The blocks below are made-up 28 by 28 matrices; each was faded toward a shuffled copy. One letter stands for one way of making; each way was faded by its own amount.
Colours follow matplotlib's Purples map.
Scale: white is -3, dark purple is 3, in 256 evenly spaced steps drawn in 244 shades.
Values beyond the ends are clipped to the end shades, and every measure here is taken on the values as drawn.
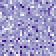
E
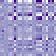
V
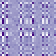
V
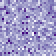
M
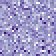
E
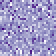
M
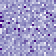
M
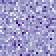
M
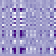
V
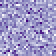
E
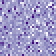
E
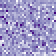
M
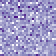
M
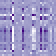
V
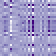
V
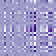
V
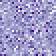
M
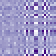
V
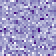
M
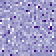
E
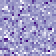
E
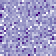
E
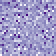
E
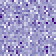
E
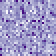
M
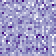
E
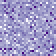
M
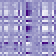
V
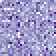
M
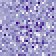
E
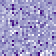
E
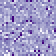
E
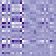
V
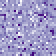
E
